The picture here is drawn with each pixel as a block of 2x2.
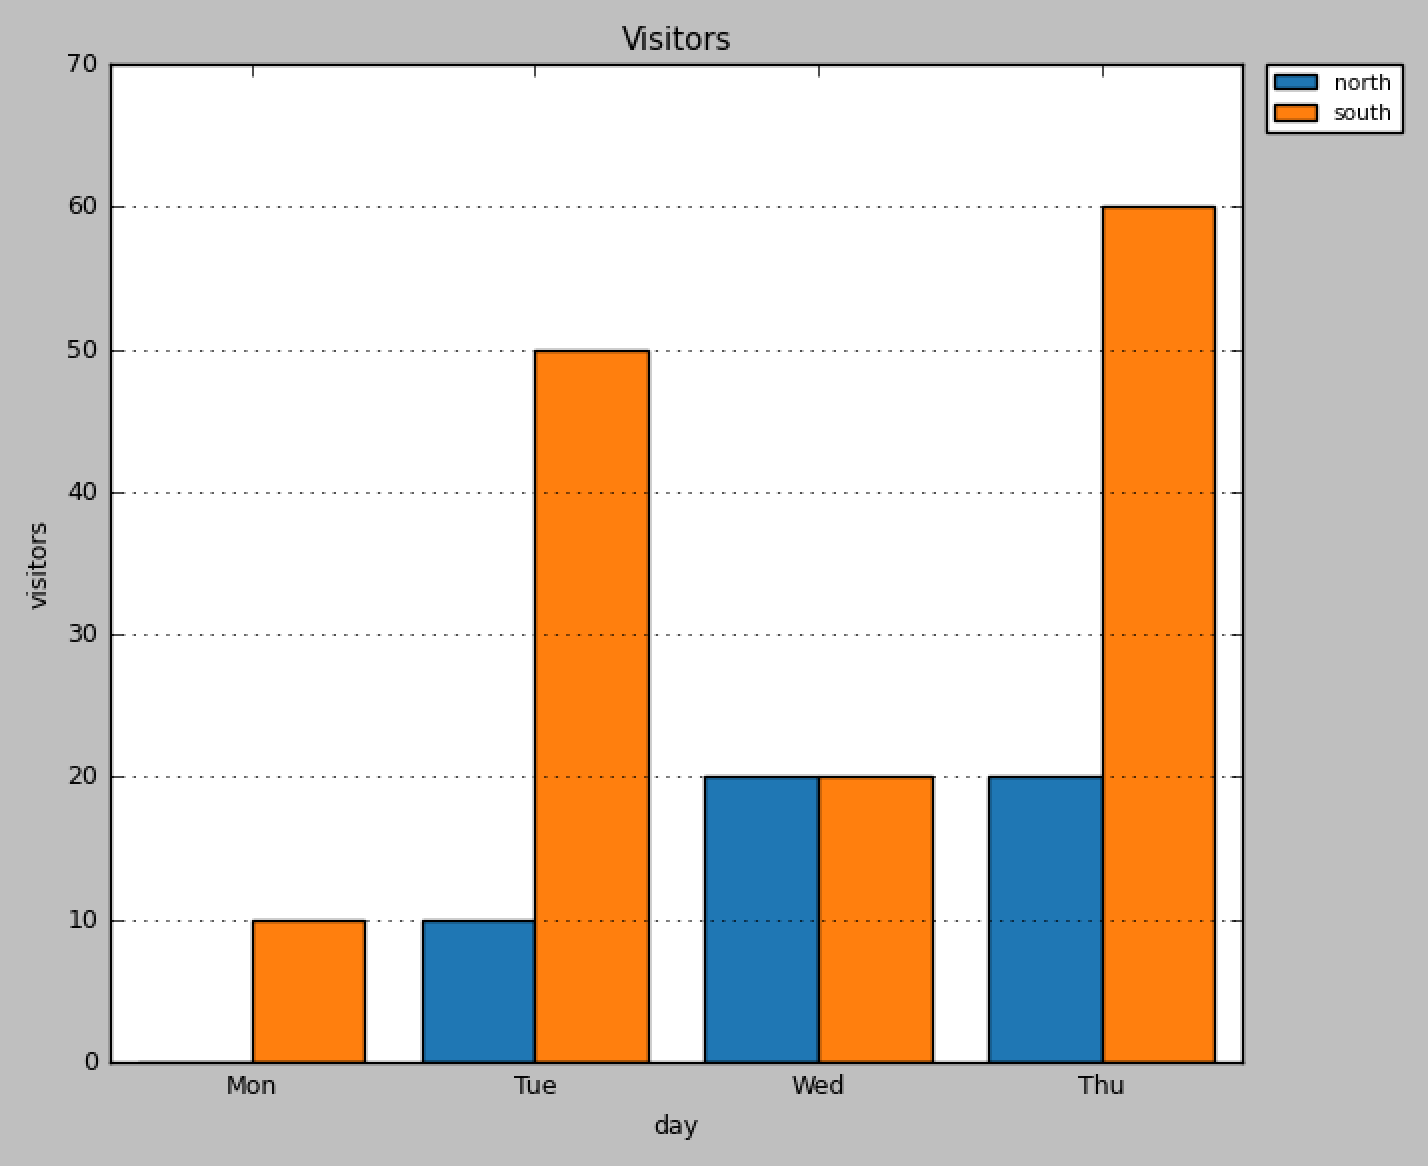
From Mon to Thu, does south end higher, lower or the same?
higher
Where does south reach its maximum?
Thu
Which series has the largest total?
south
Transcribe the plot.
Title: Visitors
x-axis: day, ticks Mon Tue Wed Thu
y-axis: visitors, ticks 0 10 20 30 40 50 60 70
Legend: north, south
Values:
north: 0 10 20 20
south: 10 50 20 60
